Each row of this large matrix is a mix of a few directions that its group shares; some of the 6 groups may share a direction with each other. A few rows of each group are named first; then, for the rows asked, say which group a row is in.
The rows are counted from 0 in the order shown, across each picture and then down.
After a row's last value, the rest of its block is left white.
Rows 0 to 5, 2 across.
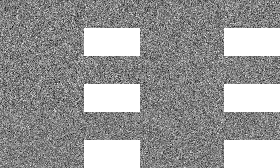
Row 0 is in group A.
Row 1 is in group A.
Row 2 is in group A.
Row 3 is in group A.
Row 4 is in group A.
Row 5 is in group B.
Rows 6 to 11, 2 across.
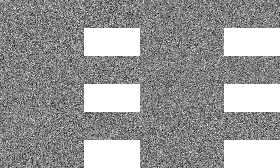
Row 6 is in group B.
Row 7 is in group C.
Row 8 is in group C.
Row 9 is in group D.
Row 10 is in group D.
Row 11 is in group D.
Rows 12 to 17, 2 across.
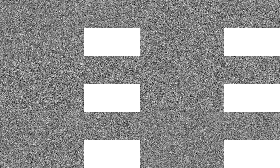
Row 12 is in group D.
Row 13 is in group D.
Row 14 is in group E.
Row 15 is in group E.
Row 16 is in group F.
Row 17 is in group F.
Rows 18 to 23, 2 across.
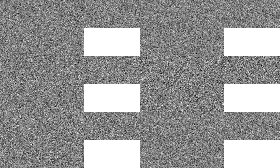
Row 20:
D
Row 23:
E
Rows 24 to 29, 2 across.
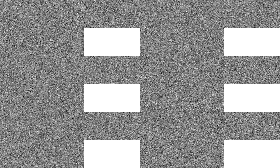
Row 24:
E
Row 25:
F
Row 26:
B
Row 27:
D
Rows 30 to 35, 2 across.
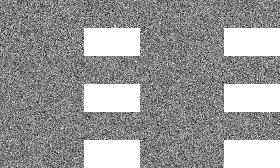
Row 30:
F
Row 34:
D
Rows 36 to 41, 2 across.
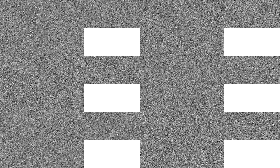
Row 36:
B
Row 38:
E
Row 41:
C
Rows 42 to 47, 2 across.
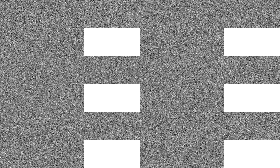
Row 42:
B
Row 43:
E
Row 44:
B
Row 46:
E
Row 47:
D
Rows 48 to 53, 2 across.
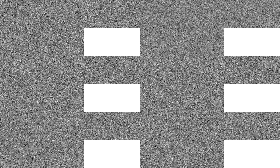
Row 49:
E
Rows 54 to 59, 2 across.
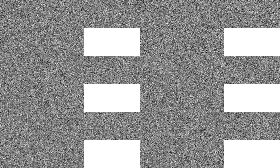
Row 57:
E
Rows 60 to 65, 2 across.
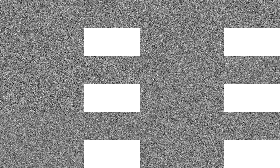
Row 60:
F
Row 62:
E
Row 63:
A
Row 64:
B
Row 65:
D
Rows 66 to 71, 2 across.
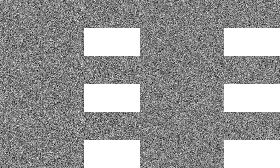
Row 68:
A
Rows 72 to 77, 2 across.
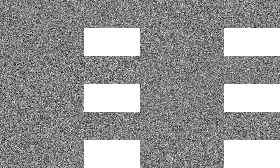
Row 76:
F
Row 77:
F
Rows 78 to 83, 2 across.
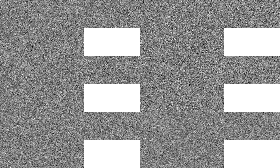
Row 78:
F
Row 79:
C
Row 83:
A
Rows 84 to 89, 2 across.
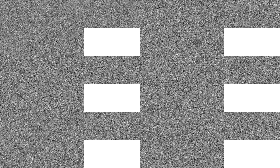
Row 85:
A
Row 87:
D
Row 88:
F
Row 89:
E
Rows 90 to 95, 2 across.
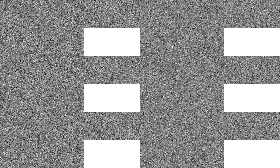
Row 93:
B
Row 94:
E
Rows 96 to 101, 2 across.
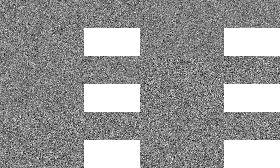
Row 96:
A
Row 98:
D
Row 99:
F
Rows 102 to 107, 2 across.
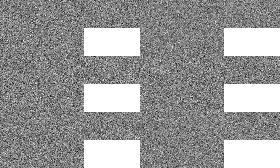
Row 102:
B
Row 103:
F
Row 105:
A
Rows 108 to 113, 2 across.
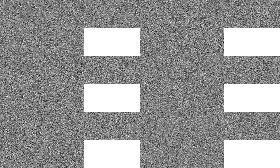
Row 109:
F
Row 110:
D
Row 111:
F
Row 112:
B
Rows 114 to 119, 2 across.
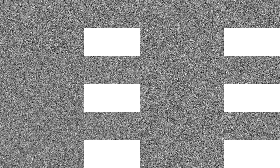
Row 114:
C
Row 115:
E
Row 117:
D
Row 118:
F
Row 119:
D
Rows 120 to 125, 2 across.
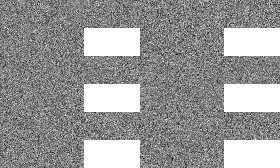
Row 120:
F
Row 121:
A
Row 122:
C
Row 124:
E
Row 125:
F
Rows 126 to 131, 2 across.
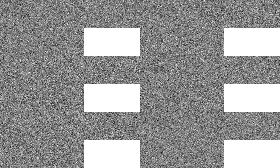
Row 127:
D
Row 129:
A
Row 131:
C
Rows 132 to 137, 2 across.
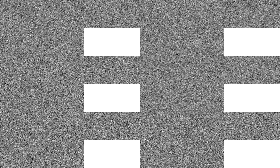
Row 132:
B
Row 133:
A
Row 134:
F
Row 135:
E
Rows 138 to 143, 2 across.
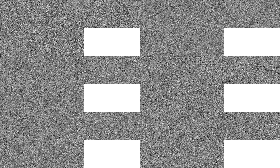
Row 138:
F
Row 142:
A
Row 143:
A
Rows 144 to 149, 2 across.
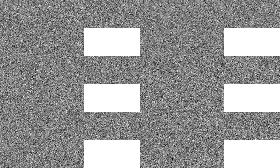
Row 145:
C
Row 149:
F
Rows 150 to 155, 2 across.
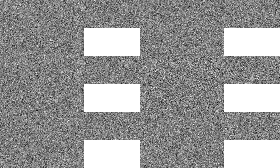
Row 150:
E
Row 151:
E
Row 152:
A
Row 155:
A
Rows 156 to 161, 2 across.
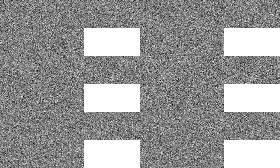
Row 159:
D
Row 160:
E
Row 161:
E
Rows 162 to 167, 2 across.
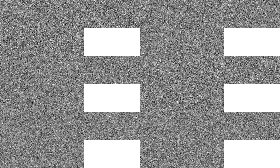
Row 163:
D
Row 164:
F
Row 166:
A
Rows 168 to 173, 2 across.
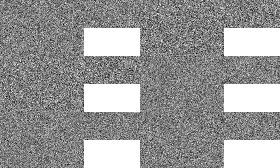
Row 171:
D
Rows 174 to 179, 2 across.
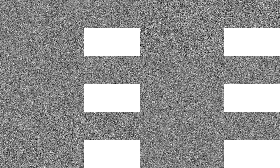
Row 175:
F
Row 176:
F
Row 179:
C
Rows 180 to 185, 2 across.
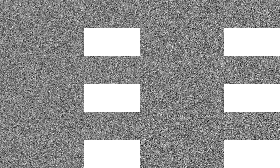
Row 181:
F
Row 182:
B
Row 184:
E
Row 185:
F
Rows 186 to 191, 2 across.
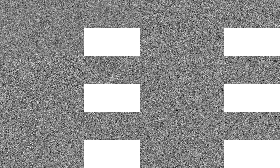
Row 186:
A
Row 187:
E
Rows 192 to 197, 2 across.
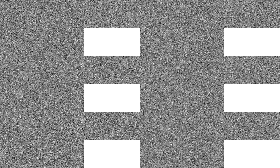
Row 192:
B
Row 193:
F
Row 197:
C
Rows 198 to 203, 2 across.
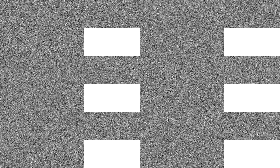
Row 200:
C
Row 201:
B
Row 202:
F
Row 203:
D
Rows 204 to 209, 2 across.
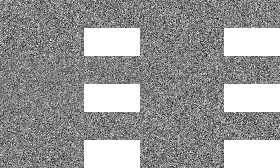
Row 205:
B
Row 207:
F
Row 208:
C
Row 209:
E
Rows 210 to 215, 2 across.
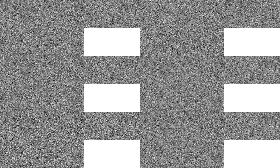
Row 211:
D
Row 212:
C
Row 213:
B
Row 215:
B
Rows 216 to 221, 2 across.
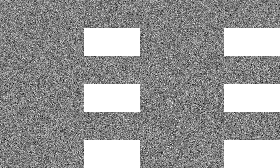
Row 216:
B
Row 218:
E
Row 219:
F
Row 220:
F
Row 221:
B
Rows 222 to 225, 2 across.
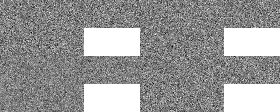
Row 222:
C
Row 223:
F
